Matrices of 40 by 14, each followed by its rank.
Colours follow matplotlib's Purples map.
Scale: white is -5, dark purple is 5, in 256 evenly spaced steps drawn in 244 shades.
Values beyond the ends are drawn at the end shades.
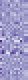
three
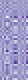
two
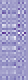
two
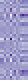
two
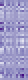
two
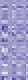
three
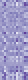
two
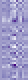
two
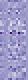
three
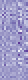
three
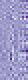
three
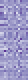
three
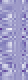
two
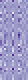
two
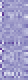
three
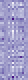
three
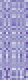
two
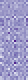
three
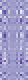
two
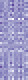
three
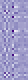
two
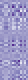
two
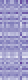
two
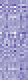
three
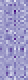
three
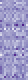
three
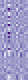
two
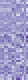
three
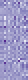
three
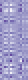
two
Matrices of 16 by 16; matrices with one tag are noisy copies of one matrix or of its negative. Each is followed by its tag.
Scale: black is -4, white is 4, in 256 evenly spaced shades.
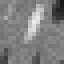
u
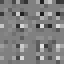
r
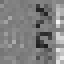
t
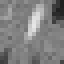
u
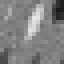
u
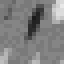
u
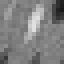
u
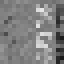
t
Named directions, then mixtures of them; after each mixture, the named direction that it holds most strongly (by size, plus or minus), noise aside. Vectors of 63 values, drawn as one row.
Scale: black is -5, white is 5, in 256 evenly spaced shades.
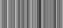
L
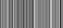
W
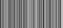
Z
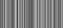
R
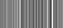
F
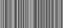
R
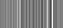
F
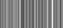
F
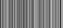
W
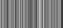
Z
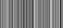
W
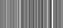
F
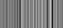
F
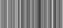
L
